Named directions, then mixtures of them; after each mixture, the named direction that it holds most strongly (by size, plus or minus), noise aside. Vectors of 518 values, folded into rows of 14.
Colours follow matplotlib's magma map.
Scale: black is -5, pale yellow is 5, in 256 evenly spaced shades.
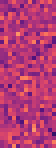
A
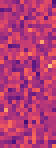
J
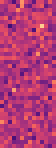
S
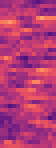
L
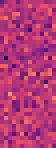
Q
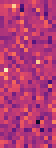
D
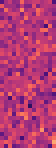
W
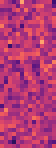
J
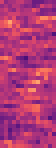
L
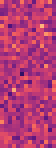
S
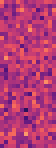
Q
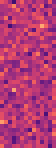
S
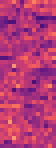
L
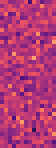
A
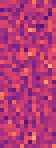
J
